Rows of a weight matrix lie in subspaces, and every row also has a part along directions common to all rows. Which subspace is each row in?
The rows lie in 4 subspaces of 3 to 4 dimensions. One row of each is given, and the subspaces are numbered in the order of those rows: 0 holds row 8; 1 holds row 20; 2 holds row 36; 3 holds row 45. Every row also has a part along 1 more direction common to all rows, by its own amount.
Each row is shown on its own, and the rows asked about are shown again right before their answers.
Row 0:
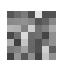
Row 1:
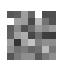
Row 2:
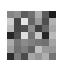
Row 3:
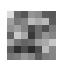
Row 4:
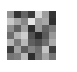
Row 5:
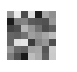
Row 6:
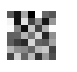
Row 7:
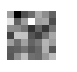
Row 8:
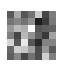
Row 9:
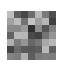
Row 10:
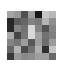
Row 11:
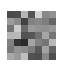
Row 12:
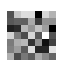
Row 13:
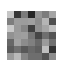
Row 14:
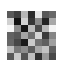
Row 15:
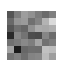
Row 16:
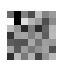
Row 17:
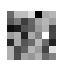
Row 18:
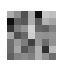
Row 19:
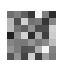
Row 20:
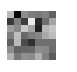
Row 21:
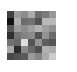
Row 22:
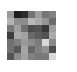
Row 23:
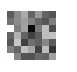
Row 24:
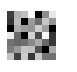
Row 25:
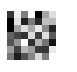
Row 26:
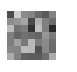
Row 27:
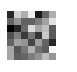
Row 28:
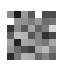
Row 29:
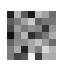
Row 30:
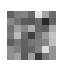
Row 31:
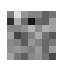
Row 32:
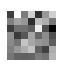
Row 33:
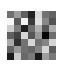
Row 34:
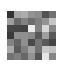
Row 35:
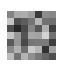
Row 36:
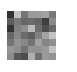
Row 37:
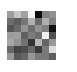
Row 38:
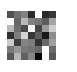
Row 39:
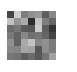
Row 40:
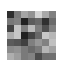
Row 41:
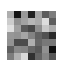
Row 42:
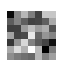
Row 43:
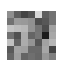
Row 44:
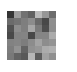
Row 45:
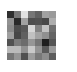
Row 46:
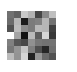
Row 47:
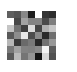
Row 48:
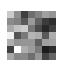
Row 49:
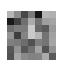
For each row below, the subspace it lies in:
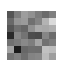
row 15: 0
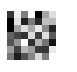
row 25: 0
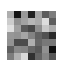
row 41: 2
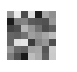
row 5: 2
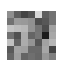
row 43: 0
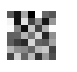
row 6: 3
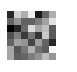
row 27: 0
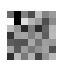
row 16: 3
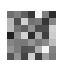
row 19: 2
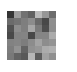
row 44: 2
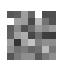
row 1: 1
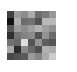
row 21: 0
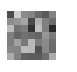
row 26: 1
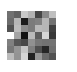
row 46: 2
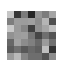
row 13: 2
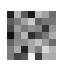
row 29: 2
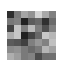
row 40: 2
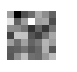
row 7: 3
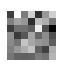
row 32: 1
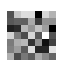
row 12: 3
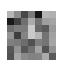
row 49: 1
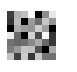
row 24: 2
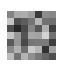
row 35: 0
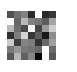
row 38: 0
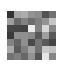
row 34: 0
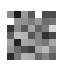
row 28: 1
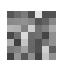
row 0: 0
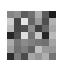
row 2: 2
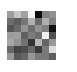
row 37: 3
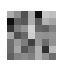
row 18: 1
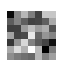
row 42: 3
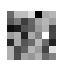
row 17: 0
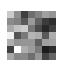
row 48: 0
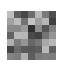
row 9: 3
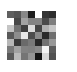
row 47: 0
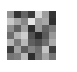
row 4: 3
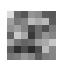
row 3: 3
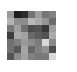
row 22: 3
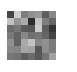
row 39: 1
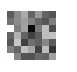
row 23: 1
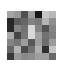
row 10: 1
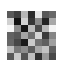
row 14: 3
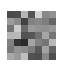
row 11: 2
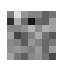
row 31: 3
